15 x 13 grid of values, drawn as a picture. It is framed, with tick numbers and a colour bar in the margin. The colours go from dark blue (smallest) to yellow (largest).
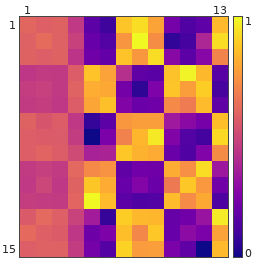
A checkerboard runs through the table. There is no overall slope. The values spread evenly over their range. The left part is calmer, up to a seam about 30% of the way across.
